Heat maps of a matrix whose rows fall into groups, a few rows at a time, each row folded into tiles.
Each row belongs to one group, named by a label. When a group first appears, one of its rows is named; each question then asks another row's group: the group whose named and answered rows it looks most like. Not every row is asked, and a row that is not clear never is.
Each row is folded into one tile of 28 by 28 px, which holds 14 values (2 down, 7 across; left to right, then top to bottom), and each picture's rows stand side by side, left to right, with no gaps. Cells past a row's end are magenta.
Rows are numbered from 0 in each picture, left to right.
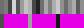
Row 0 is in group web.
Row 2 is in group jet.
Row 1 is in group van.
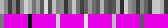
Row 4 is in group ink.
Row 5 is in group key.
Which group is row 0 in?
web
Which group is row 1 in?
jet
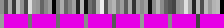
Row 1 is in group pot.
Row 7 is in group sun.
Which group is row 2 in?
jet
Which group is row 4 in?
jet
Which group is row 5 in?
ink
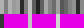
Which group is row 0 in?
jet
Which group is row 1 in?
van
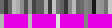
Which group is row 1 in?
van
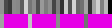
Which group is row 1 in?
ink
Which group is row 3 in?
sun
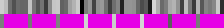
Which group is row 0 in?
pot
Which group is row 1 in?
web
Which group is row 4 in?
ink
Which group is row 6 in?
pot
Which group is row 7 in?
sun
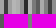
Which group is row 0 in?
sun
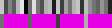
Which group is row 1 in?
pot
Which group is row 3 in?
pot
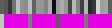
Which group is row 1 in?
sun
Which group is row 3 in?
key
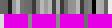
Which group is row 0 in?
ink
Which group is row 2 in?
sun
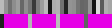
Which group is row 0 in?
jet
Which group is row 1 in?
van
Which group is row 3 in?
web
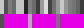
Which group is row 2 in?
pot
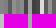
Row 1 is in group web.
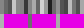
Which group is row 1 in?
jet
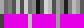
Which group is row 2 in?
ink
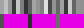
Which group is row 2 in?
web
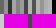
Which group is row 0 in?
ink
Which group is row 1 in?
sun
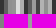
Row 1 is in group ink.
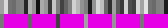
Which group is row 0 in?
pot
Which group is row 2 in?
key
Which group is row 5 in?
pot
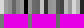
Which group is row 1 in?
web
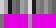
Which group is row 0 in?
web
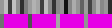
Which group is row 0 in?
jet
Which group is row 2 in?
ink
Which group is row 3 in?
sun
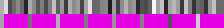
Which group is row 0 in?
pot
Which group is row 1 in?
web
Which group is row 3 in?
pot
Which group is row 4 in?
sun
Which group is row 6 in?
pot
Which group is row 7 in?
ink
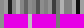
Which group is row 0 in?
ink
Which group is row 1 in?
ink
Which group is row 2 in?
jet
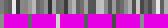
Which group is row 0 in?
web
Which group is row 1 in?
jet
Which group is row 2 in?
ink
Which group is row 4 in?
jet
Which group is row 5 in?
van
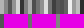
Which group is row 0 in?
jet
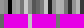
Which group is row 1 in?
van
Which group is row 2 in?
pot
